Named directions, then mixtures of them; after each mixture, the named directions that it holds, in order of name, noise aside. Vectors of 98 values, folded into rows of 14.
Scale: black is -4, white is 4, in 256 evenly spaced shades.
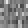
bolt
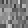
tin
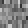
bolt, tin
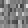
bolt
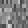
tin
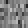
bolt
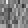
bolt, tin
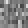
bolt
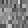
tin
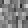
bolt, tin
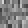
bolt, tin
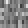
bolt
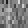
bolt, tin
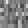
bolt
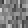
bolt, tin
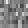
bolt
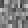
bolt, tin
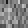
bolt, tin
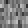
bolt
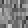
bolt, tin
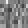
bolt, tin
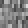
bolt, tin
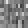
bolt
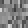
bolt, tin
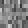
bolt, tin
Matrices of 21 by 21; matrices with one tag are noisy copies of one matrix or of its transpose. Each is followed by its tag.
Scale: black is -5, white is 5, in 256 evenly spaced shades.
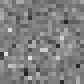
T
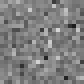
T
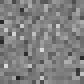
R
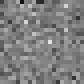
R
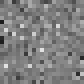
R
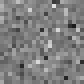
T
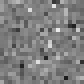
T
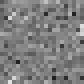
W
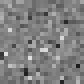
T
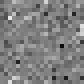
W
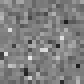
T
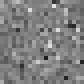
T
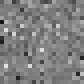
R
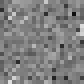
W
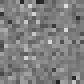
R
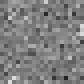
W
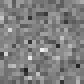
T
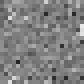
W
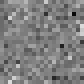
W
